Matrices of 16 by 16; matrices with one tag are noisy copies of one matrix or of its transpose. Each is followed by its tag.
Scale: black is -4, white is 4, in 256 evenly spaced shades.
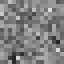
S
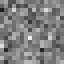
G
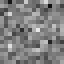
G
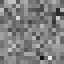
S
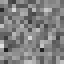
G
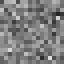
S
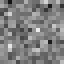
G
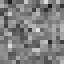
G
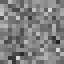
S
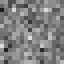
G
